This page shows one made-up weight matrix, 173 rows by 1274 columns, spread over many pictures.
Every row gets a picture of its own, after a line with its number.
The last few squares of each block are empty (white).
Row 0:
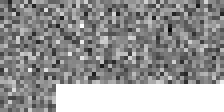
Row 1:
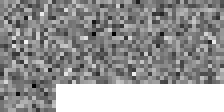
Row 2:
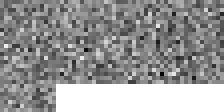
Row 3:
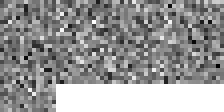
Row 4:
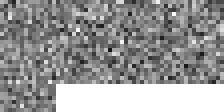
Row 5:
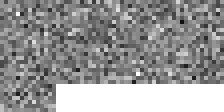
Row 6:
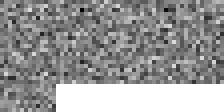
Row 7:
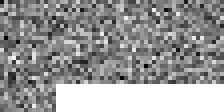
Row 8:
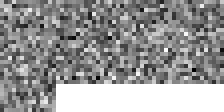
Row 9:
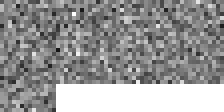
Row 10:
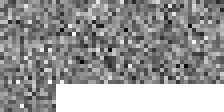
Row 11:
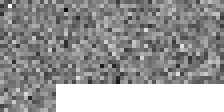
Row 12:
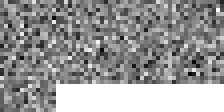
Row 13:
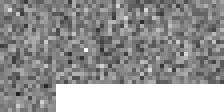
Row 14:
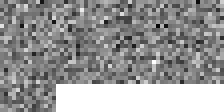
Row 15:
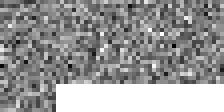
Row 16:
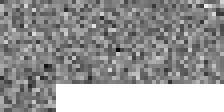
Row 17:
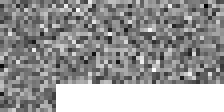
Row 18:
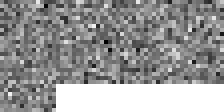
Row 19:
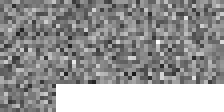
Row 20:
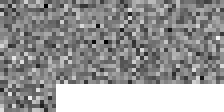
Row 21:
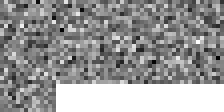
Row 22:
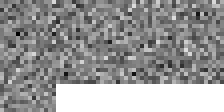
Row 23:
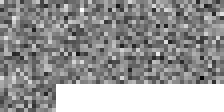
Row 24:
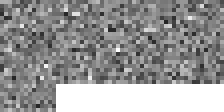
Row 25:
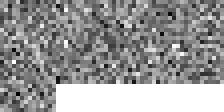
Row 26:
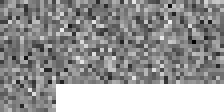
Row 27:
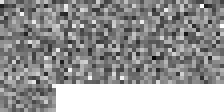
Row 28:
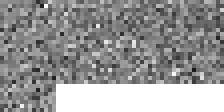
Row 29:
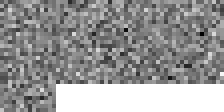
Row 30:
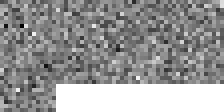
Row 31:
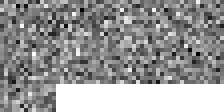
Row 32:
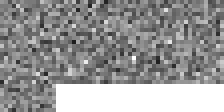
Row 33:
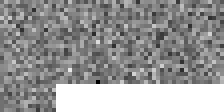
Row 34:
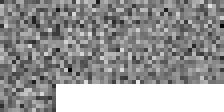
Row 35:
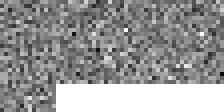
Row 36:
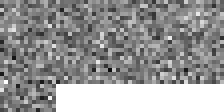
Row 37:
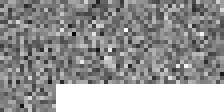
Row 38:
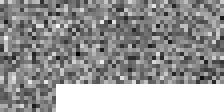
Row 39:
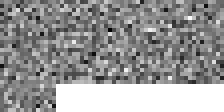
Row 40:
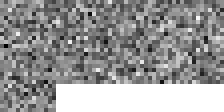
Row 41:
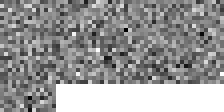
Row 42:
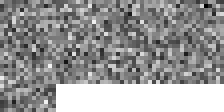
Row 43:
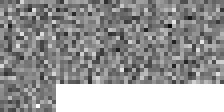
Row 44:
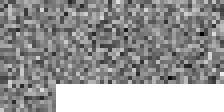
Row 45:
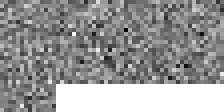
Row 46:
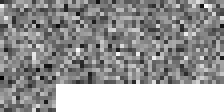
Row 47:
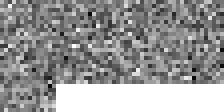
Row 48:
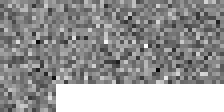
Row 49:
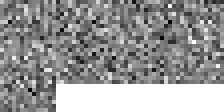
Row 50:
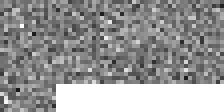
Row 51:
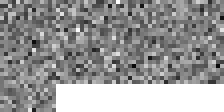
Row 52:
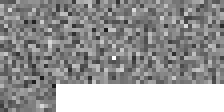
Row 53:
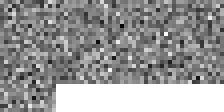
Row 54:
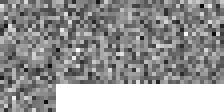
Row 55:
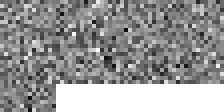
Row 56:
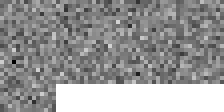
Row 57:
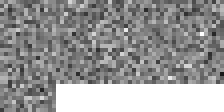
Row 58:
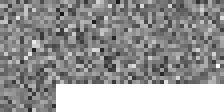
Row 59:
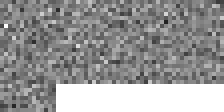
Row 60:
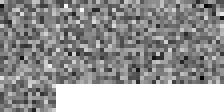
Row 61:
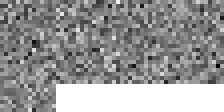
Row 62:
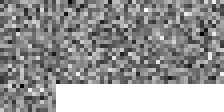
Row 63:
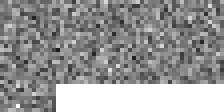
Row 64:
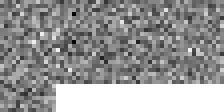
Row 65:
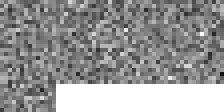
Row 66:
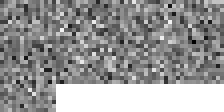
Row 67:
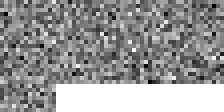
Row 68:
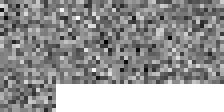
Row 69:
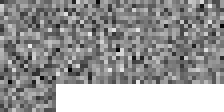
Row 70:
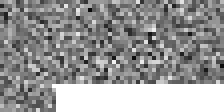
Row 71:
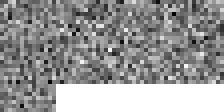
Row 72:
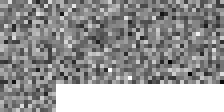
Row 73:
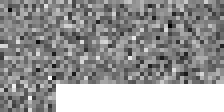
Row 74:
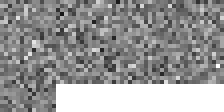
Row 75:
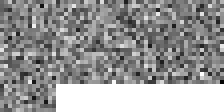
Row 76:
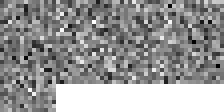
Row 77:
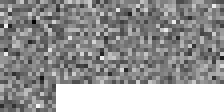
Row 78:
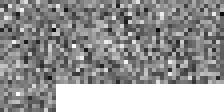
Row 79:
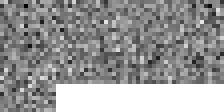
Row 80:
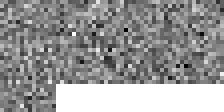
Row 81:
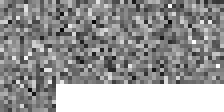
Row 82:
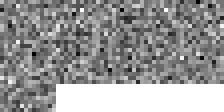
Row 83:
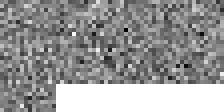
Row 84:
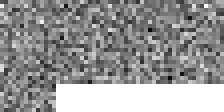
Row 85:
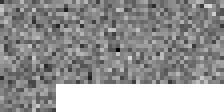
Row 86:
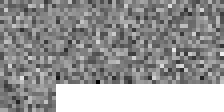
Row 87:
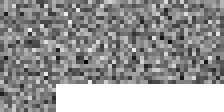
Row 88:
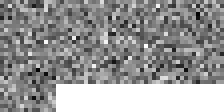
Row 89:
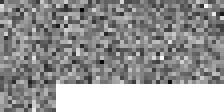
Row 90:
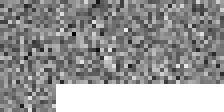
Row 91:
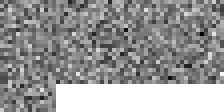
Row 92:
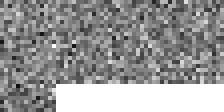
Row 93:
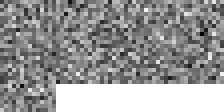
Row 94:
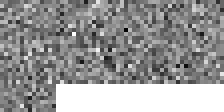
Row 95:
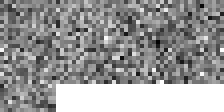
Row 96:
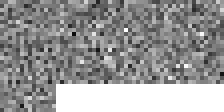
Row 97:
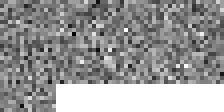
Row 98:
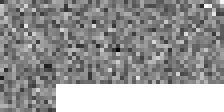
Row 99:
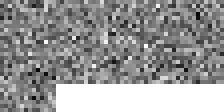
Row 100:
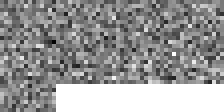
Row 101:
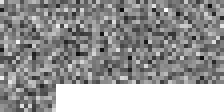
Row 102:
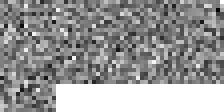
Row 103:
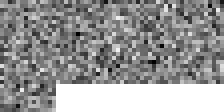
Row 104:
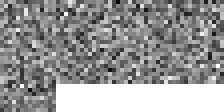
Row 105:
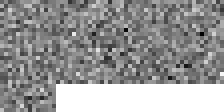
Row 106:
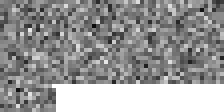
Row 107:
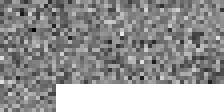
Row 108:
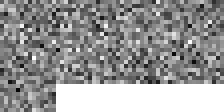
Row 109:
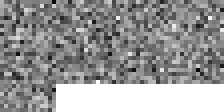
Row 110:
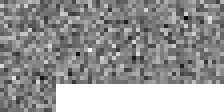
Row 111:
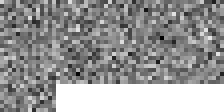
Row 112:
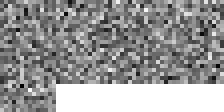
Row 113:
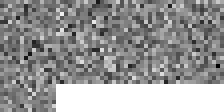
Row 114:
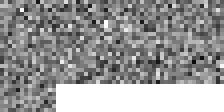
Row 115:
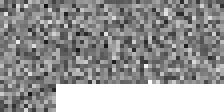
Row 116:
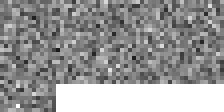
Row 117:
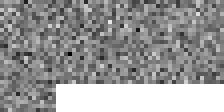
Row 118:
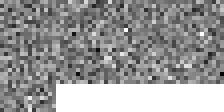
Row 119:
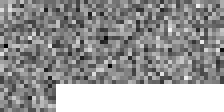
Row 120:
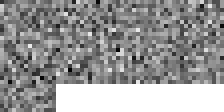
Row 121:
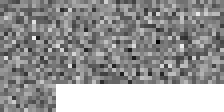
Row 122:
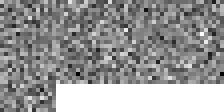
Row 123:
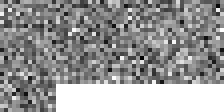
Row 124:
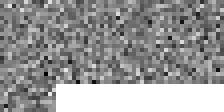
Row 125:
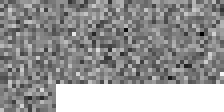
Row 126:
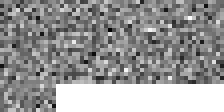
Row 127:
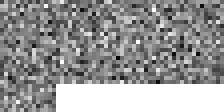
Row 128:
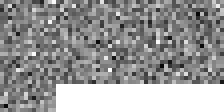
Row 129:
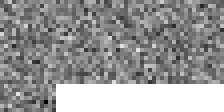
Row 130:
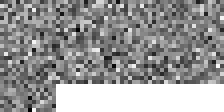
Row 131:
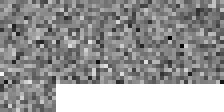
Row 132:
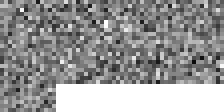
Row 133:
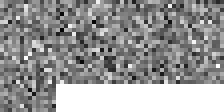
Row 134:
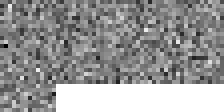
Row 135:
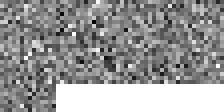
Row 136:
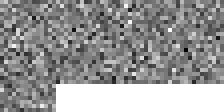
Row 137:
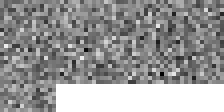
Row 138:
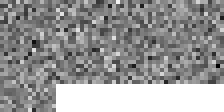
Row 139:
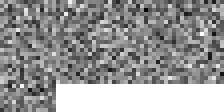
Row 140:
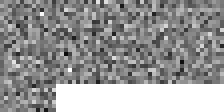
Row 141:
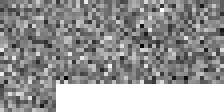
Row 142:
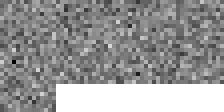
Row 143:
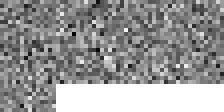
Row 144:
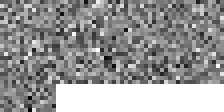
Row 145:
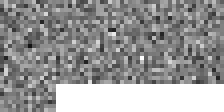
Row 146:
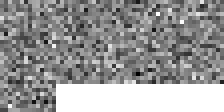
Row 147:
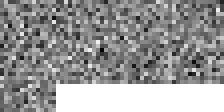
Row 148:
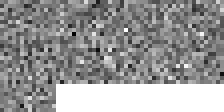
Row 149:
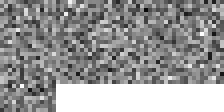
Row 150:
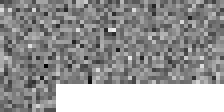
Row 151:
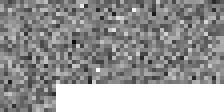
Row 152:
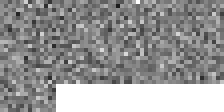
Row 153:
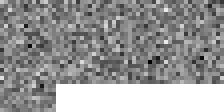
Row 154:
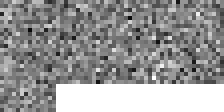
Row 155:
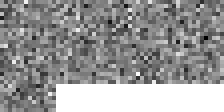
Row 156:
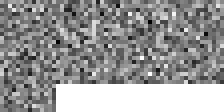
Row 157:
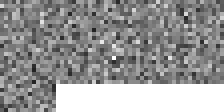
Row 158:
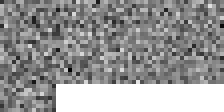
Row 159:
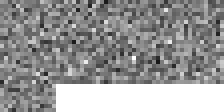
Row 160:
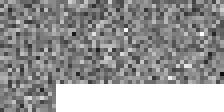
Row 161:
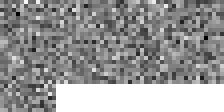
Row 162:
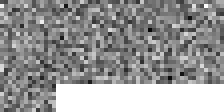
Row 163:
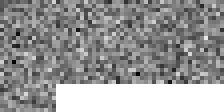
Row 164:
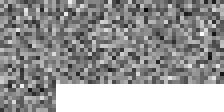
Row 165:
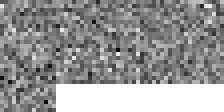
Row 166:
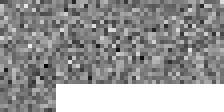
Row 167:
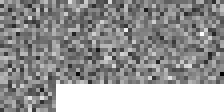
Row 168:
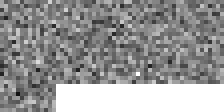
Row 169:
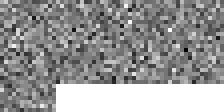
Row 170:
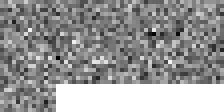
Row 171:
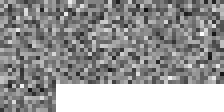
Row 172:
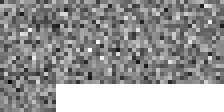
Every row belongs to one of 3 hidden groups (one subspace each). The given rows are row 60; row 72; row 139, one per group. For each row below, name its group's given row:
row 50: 60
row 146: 72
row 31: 60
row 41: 139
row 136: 72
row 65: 139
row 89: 60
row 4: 139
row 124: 72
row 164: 139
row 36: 72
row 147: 60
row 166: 60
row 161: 72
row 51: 139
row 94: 139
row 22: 72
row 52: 60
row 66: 139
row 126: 60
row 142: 72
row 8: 72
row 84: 60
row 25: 72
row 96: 139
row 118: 139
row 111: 139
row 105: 139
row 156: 72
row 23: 60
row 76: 139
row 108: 60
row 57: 139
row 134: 72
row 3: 139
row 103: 60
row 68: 72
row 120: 60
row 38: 60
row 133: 139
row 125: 139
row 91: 139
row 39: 60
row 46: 60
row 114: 60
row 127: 60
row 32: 60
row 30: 60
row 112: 139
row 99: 72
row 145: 60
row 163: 72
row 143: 139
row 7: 60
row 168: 72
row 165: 60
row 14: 60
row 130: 139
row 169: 72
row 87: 60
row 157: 60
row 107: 72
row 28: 72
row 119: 72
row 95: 72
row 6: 60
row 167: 139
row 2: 72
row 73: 72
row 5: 72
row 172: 60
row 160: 139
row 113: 139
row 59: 60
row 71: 139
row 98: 60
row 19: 72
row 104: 139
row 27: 60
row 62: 139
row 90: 139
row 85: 60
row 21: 60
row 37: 139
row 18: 72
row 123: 72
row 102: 60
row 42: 60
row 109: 72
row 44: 139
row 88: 72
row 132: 60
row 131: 72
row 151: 60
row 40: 72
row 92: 72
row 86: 72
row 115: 60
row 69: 60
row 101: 60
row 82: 60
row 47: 72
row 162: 60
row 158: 60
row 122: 139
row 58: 139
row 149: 139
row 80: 139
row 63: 60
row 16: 60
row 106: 60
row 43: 60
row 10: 139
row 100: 60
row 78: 72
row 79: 60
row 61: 139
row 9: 60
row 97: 139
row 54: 60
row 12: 60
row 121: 72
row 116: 60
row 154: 72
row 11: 72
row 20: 72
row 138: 139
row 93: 139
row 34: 60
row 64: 60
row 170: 60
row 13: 72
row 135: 139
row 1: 72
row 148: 139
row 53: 72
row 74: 139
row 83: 139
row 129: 72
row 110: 60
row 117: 72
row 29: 139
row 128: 72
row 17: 60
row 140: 72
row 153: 60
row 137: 72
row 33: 72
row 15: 60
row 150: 60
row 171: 139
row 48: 72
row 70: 60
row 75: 72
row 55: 139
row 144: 139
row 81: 139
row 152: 72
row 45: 139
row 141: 72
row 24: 60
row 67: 60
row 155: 72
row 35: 139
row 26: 139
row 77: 60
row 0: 72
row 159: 60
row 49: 139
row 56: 72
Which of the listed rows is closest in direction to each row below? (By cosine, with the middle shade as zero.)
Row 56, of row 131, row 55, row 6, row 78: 131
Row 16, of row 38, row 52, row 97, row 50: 52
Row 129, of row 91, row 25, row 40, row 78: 78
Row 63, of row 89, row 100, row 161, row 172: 172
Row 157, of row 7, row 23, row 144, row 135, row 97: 23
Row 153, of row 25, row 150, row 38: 38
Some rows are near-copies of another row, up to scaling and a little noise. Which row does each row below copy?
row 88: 99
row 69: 120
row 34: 158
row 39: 126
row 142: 56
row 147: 12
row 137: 2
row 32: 159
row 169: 136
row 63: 116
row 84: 162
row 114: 132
